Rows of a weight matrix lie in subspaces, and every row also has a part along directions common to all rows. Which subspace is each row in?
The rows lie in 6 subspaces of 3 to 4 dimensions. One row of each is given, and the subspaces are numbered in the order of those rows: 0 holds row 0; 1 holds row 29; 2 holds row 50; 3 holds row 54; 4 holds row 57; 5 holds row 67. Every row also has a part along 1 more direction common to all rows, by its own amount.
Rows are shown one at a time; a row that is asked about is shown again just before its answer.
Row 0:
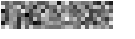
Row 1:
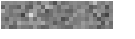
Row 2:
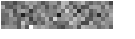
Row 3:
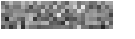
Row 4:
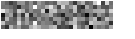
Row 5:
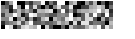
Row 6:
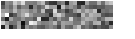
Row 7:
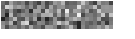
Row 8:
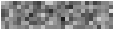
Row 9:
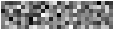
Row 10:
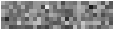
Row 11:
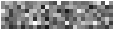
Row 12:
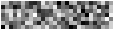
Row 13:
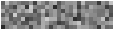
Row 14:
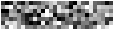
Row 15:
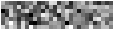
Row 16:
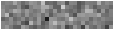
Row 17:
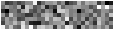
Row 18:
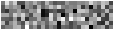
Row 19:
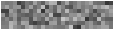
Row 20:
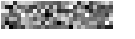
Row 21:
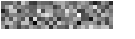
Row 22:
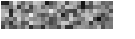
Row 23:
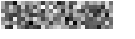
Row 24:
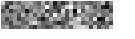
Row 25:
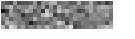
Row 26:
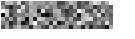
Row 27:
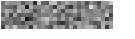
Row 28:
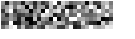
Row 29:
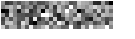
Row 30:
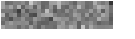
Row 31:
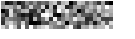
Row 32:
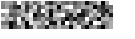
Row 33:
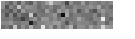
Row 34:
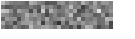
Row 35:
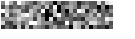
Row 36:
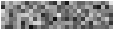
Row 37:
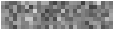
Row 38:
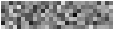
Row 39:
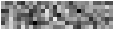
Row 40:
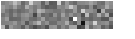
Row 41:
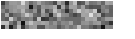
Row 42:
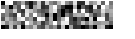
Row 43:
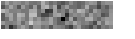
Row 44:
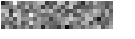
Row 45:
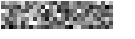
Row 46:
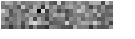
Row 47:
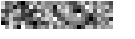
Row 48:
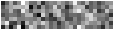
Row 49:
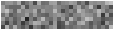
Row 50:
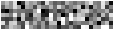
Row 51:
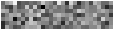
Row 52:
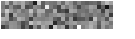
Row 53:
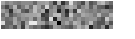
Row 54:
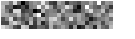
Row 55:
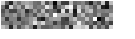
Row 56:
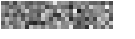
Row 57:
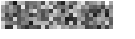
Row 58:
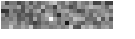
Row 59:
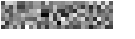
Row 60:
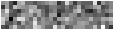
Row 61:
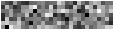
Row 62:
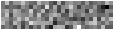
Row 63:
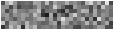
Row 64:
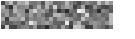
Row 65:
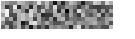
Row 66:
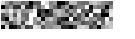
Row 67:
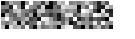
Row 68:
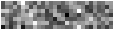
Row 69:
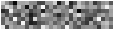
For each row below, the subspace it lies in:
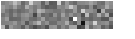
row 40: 5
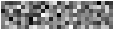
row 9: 3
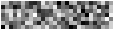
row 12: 5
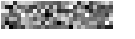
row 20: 0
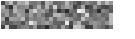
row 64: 0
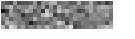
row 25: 0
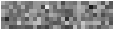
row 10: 5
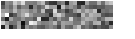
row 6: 3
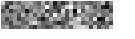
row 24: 2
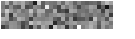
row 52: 1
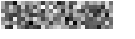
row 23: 4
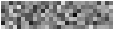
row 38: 2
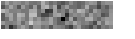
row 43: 5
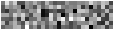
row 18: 2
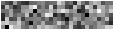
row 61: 0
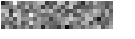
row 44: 4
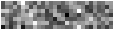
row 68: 3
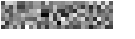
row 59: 2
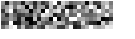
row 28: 1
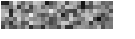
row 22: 4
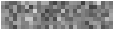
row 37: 1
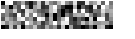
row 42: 2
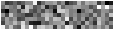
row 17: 1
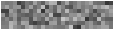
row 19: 2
